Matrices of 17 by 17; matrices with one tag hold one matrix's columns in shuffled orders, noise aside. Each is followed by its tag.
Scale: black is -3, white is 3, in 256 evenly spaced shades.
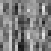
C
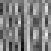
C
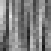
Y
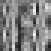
C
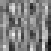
C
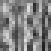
C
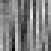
Y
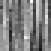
Y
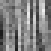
Y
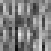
C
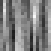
Y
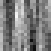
Y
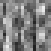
C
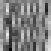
C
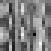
C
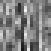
C
